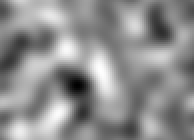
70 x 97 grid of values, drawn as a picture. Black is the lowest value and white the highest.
Lone odd cells: none. Histogram: bell-shaped. Mirror symmetry: none.
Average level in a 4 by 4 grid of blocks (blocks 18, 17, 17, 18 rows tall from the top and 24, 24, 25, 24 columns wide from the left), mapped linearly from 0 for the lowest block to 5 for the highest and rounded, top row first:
4431 / 1543 / 3042 / 4312
